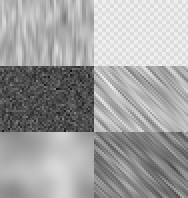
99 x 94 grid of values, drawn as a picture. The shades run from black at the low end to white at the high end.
It is made of 3 by 2 panels. Panel 1,1: high, streaked downward. Panel 1,2: very high, checkered, faint in contrast. Panel 2,1: low, fine-grained. Panel 2,2: high, slanting down to the right. Panel 3,1: high, smooth. Panel 3,2: middling, slanting down to the right.
